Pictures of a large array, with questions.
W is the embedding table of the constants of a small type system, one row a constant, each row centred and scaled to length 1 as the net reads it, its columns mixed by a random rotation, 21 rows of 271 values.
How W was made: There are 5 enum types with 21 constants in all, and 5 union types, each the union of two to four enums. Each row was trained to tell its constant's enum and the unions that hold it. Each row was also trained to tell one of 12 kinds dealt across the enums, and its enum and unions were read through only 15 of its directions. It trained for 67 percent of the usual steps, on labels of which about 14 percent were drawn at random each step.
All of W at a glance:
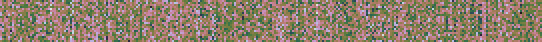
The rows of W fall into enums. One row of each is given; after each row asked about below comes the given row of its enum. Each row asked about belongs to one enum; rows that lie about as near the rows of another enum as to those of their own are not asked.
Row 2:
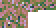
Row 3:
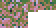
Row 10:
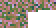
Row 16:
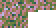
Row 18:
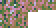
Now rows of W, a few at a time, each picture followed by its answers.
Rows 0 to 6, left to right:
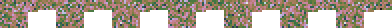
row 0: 2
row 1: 18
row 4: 18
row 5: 16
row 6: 2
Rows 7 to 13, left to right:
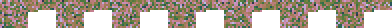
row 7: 18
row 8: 10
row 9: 10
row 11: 2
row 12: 3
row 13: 16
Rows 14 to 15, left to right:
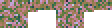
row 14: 2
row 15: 3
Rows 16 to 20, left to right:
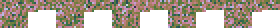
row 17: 10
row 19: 18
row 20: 3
